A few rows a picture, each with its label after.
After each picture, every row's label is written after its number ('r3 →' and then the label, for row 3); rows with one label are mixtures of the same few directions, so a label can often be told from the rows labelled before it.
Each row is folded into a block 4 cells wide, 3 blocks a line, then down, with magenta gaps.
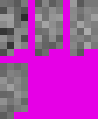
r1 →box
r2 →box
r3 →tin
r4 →box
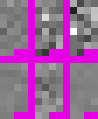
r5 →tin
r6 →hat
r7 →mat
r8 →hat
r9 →box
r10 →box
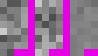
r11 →mat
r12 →box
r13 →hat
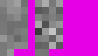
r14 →mat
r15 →tin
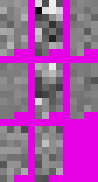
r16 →box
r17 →mat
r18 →tin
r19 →box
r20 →mat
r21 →box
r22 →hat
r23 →hat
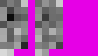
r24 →hat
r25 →hat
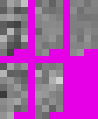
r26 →hat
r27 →mat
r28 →hat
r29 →mat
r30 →box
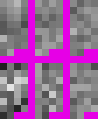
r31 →mat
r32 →box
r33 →mat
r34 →box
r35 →tin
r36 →hat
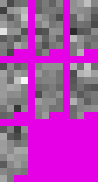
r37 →mat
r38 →box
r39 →mat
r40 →box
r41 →mat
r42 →mat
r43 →mat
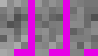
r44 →box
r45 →box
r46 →box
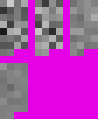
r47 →tin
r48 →tin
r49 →box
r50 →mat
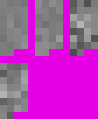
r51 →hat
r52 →box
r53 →box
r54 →mat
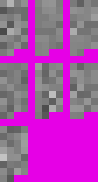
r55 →tin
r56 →mat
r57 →tin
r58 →box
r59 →tin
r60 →tin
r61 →mat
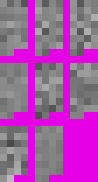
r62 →hat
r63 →tin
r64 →tin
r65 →mat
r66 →box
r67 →mat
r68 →hat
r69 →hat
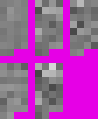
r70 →hat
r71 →mat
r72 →tin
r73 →hat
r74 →mat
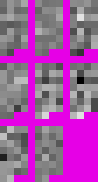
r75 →hat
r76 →mat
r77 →hat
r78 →box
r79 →hat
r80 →hat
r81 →mat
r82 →tin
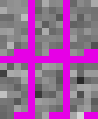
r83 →box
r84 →tin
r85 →hat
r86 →mat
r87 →mat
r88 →hat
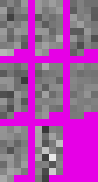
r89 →hat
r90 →box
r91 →box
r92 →box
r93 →tin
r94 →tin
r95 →box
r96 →tin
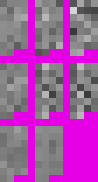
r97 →box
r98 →hat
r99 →mat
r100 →box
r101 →tin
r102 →tin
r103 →mat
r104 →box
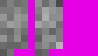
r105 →box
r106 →hat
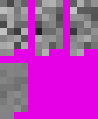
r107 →tin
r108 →mat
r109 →mat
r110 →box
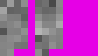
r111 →mat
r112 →mat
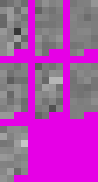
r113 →tin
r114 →hat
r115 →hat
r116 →hat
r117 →box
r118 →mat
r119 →box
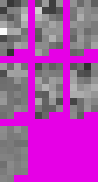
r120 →mat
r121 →mat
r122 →hat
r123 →mat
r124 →box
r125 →mat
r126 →box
